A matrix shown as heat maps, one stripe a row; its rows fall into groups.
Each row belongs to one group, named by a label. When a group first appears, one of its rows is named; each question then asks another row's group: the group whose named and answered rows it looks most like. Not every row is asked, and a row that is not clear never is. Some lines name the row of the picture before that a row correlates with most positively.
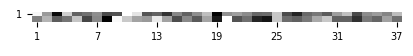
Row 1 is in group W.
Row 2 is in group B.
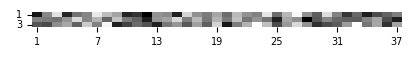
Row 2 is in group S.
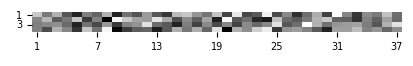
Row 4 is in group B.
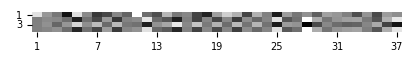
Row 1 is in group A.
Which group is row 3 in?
S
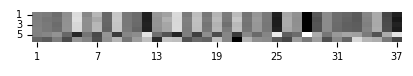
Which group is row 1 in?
S
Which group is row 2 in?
S
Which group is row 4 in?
S
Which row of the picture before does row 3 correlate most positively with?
3
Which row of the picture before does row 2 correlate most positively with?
3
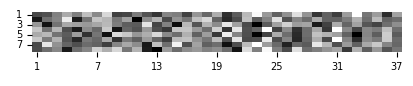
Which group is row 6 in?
B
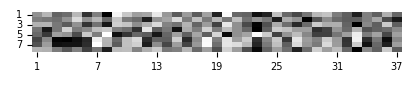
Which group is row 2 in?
S
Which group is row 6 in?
W
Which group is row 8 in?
B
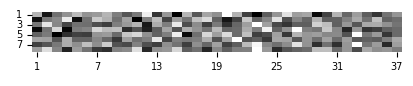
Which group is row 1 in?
A
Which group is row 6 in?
W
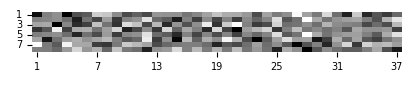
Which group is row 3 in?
W
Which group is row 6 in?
A
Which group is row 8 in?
S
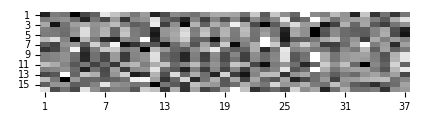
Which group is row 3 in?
A
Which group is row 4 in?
S
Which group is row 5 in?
S
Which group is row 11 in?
B
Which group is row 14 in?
W
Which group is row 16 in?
A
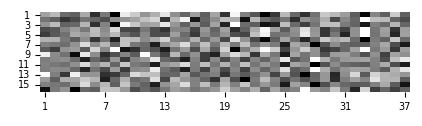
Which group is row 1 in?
B
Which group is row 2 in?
W
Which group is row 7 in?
S
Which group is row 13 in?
W
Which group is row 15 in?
S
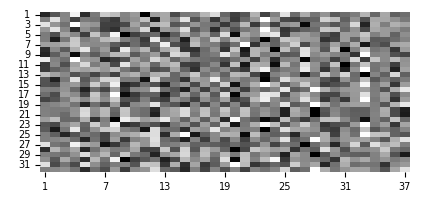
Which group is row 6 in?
A
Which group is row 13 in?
B
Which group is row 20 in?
S
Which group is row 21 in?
S
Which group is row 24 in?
A
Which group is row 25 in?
W
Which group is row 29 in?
S
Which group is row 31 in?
A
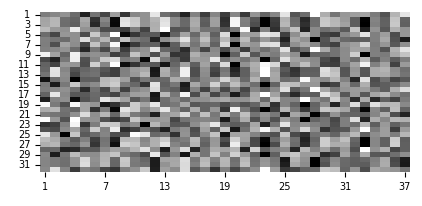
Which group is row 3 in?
B
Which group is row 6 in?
S
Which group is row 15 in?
A
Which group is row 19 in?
W
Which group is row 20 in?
B
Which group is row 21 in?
S
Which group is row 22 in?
W
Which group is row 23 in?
A
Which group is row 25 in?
W
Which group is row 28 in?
W
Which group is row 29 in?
A
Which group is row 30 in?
S
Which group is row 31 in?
S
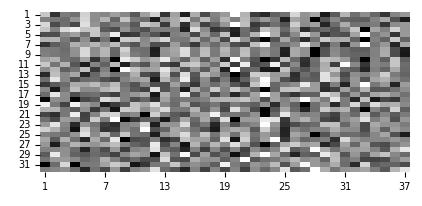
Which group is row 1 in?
A
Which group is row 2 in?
S
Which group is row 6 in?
B
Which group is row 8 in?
S
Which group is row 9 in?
S
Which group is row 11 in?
B
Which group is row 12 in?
B
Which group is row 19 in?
W
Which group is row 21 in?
A
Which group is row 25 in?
S
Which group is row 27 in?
A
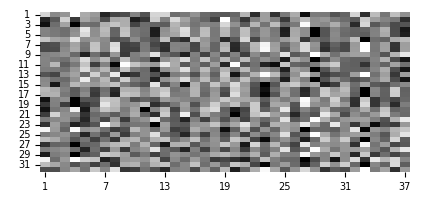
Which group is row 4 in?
S
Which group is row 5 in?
S
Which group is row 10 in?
S
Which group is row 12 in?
S
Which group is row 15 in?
A
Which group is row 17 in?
B
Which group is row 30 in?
W
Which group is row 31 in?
B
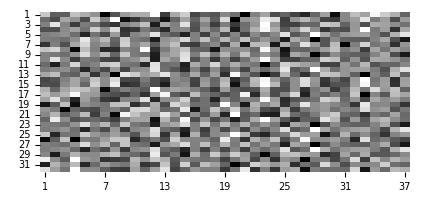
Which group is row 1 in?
W
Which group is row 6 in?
S
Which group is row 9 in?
S
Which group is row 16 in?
W
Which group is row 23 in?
S
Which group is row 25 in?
A
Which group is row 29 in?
A
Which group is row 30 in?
W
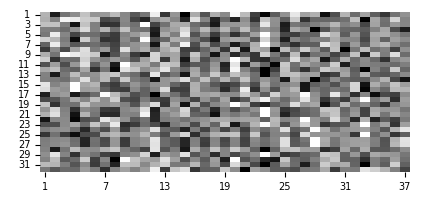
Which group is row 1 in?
A
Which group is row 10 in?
A
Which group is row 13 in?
A
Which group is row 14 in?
S
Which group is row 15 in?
W
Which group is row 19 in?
A
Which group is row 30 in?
B
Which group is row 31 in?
B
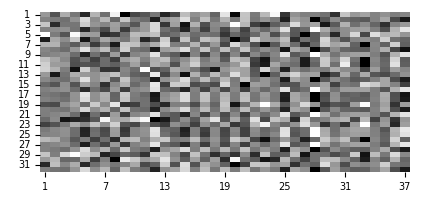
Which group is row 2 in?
S
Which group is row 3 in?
A
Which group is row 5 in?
W
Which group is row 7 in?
B
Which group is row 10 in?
B
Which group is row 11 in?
B
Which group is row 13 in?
A
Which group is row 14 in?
S
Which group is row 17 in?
S
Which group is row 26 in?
B
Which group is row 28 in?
S
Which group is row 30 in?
B
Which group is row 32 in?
S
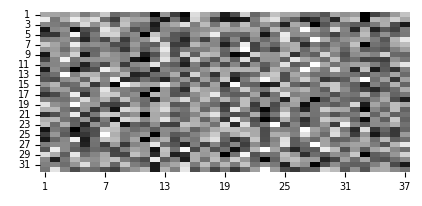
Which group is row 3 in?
S
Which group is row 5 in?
A
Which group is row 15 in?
B
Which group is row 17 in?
A
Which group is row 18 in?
S
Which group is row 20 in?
B
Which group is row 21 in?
A
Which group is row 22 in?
B
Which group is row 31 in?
S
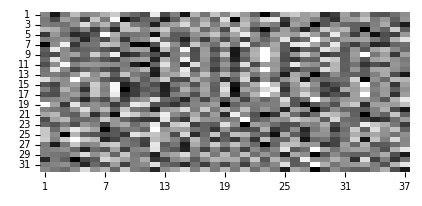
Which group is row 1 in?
A
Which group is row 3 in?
S
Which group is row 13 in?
S
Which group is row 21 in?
B
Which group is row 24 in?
W
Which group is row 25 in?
W
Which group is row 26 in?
W
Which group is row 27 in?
A
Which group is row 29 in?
S
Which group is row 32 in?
S
